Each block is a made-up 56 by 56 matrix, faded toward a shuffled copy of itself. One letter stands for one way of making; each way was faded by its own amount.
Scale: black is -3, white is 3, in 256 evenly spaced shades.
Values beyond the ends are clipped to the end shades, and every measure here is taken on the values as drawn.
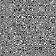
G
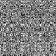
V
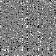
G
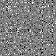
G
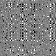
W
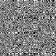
V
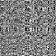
V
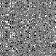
G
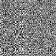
V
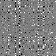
W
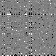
W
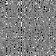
G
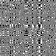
W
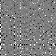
W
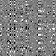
W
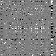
W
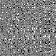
G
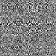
V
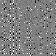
W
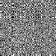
V
